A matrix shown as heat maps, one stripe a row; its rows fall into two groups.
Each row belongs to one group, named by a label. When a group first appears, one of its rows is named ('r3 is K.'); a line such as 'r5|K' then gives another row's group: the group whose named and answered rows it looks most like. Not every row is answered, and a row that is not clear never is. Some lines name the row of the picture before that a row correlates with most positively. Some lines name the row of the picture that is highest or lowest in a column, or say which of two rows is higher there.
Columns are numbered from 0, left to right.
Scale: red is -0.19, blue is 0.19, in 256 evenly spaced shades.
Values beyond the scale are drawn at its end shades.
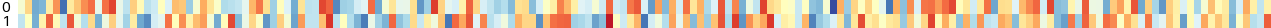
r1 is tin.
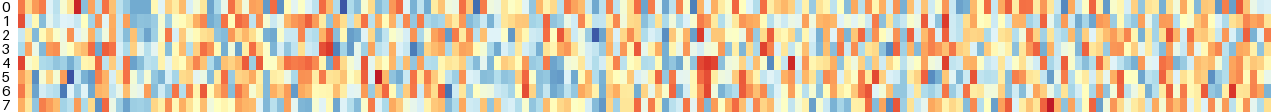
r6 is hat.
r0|tin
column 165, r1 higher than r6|Yes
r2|tin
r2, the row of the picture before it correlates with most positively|1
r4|hat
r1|hat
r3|tin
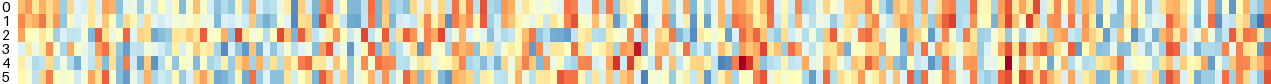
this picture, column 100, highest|4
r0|tin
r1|tin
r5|tin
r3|tin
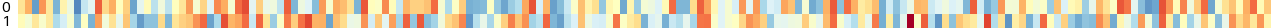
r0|hat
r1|hat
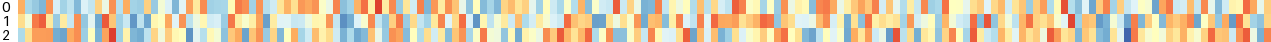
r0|hat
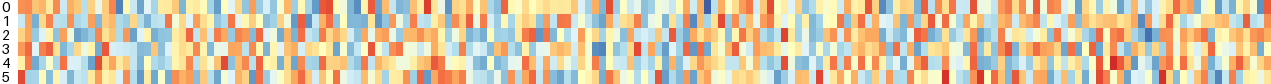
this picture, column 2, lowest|0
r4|hat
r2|hat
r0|tin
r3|tin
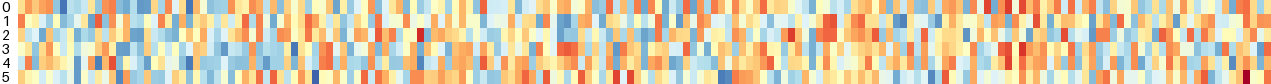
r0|tin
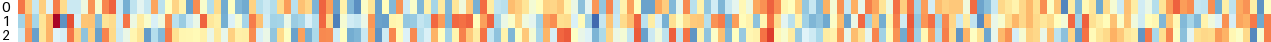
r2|tin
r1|tin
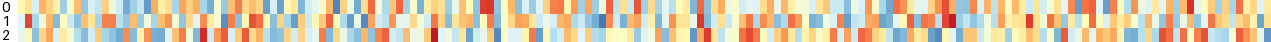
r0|tin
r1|tin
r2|hat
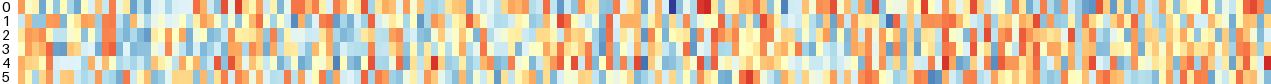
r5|hat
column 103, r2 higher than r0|Yes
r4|tin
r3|tin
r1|tin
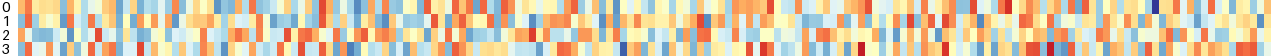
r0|tin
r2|hat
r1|tin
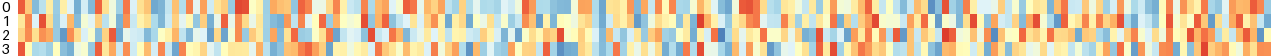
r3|hat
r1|hat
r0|hat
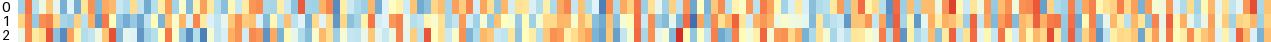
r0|tin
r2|tin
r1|tin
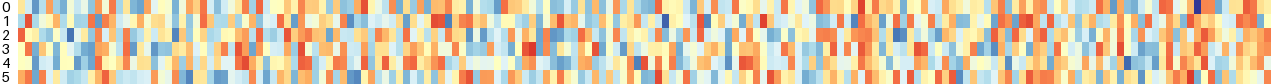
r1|tin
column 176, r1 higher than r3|No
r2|hat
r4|hat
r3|hat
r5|tin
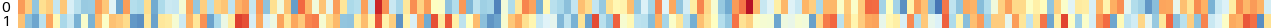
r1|hat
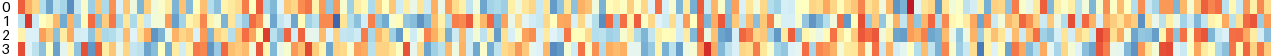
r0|hat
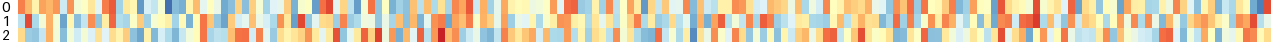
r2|hat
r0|tin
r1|tin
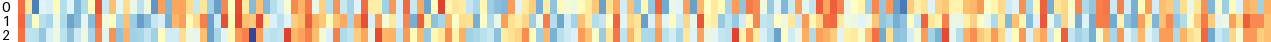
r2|hat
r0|hat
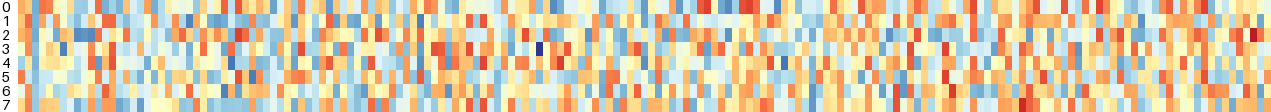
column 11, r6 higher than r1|Yes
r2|hat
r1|tin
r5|hat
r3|tin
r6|tin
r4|tin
